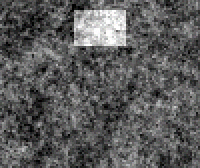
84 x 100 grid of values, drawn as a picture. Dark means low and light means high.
The values are skewed, with a long tail toward high values. In the top middle lies a patch that is higher than the rest. The top middle is the ninth with the highest average. The field is mottled with small blotches.
